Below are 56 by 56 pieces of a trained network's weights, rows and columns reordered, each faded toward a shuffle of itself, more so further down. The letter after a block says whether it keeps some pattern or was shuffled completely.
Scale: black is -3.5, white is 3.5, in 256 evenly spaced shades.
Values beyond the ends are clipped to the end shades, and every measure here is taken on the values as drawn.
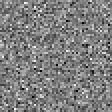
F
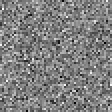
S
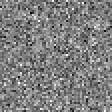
F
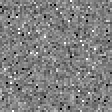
S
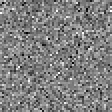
S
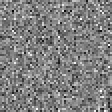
F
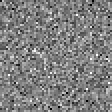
S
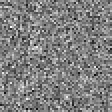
S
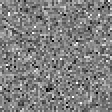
S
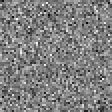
S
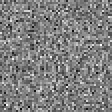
F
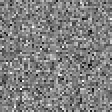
F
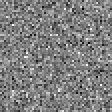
S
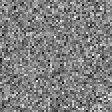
S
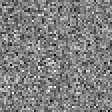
F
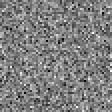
S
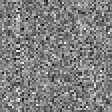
F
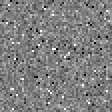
S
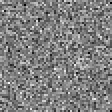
S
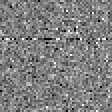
F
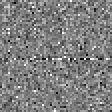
F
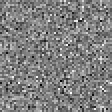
F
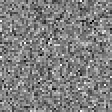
F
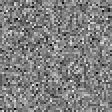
S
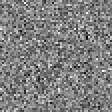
F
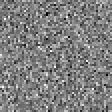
F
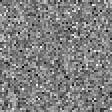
S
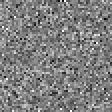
S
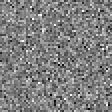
F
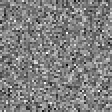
S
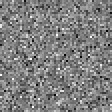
S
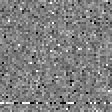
F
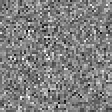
F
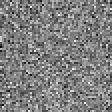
F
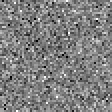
S
